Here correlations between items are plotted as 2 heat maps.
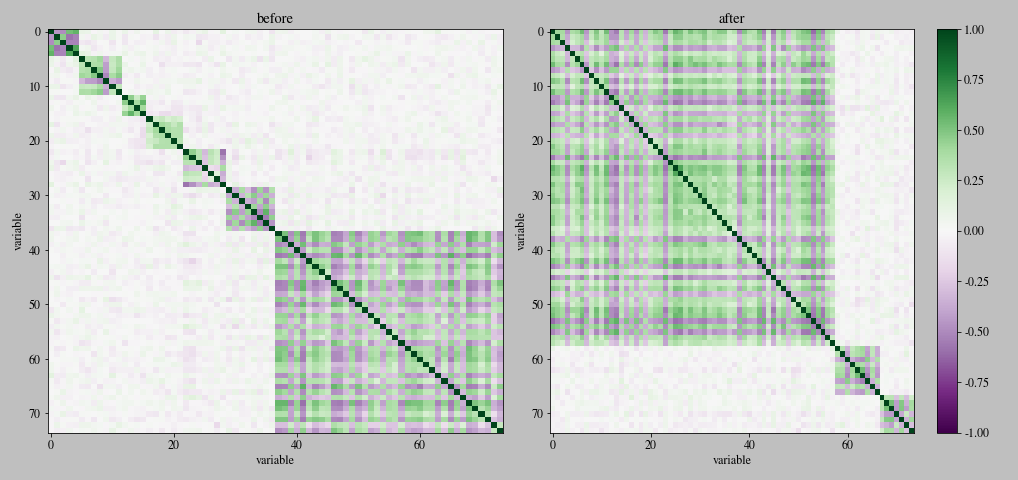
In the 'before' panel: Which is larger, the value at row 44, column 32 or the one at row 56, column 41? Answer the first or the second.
the first
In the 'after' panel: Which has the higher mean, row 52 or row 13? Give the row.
52
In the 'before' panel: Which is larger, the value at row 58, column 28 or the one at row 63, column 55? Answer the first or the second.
the first
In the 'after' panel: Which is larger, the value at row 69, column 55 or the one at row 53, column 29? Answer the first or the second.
the first
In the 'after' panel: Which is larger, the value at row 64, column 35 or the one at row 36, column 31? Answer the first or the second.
the second
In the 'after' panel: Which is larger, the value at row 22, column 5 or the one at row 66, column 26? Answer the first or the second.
the first
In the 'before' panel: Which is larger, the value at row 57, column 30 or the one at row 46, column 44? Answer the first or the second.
the first
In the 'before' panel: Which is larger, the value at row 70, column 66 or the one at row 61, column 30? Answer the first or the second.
the first
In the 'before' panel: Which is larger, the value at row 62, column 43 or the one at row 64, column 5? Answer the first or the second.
the first
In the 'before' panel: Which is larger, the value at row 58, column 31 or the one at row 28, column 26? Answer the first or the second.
the first
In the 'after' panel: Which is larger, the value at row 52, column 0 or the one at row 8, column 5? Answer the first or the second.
the first
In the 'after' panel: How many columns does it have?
74
